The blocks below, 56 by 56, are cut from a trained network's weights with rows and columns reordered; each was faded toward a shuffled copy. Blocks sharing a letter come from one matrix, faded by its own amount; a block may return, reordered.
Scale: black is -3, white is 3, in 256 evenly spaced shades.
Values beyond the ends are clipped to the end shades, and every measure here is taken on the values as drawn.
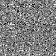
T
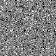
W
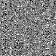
W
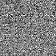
T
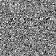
T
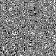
W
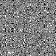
W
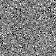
W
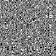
W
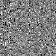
W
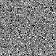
W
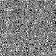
W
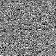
T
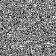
T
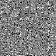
W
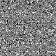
T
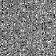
W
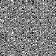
W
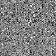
W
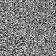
W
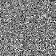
T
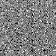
W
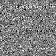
T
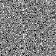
W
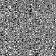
W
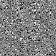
W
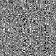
W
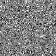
T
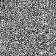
T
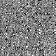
W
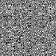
W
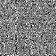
W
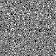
W
